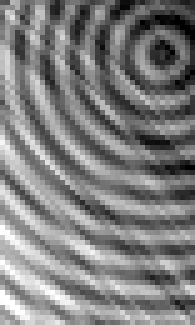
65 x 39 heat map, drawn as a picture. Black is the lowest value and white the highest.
The bottom left is the ninth with the highest average. The halves do not mirror each other. No row or column stands out. The ninth with the lowest average is the top right. Rings spread out from the top right. There is an overall slope up to the bottom left.
